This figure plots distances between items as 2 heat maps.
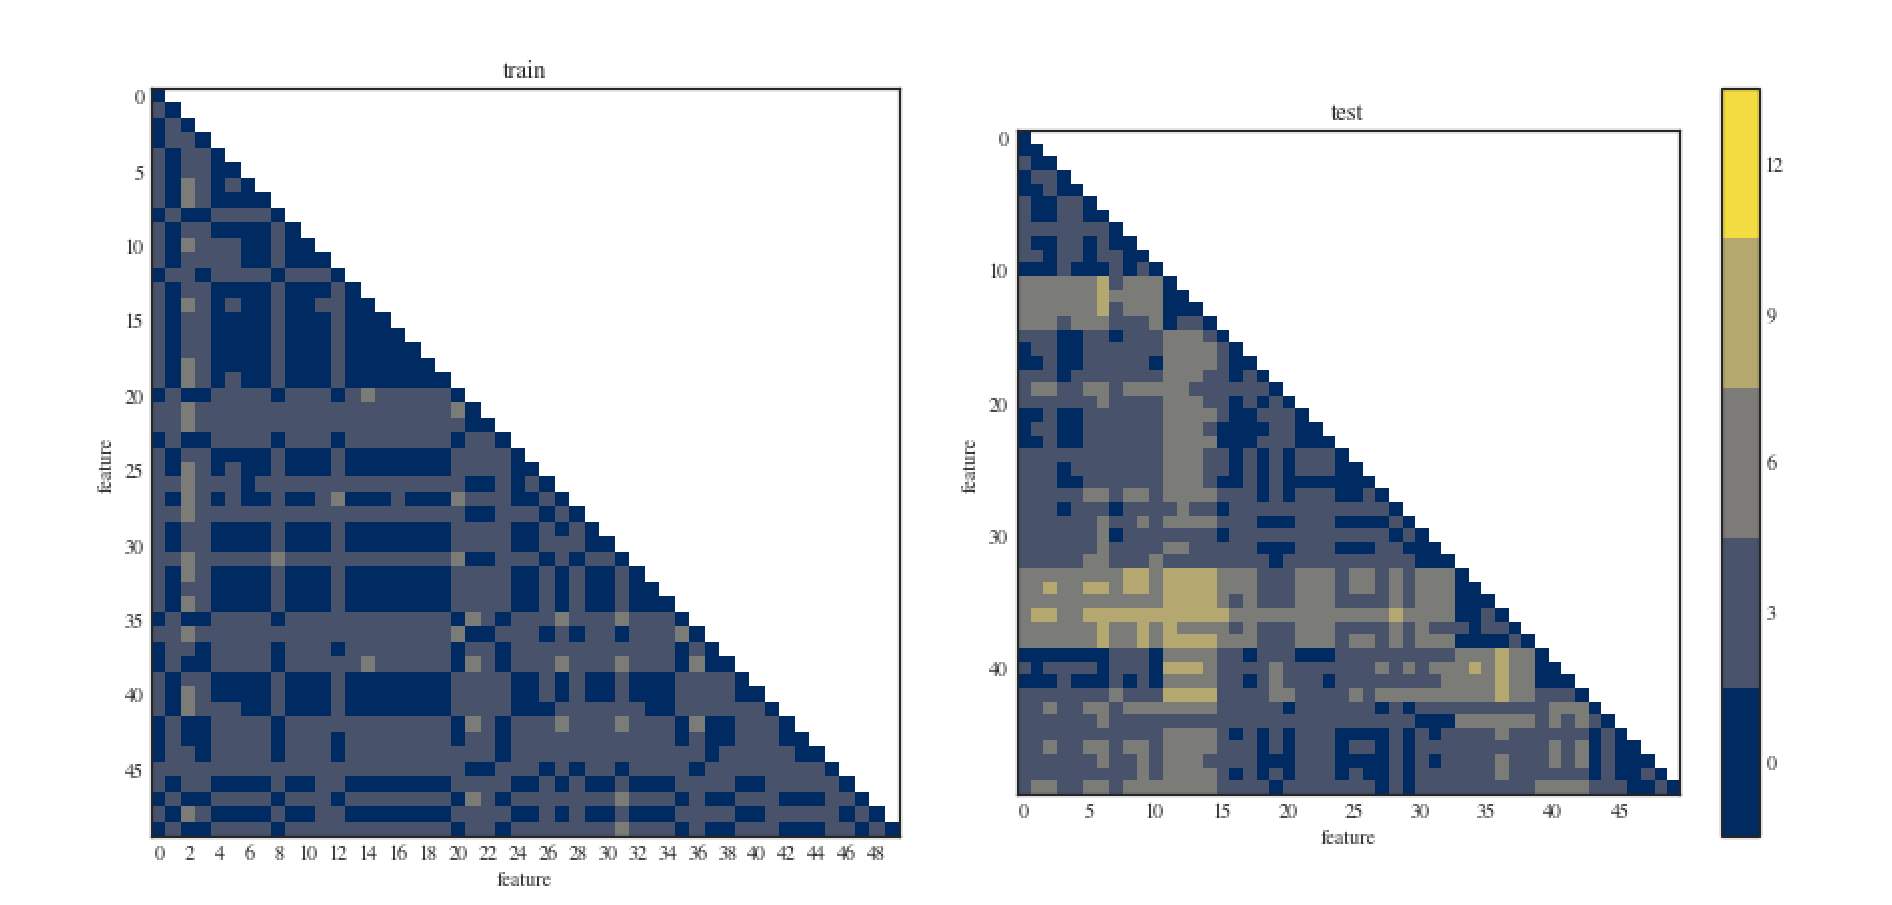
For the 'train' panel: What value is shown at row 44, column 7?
3
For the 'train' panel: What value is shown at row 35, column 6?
3
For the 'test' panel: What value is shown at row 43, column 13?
6
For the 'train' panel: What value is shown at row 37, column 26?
3
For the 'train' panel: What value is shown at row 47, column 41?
3
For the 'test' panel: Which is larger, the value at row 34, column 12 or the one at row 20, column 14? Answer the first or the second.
the first
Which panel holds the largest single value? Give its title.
test
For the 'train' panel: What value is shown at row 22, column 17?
3
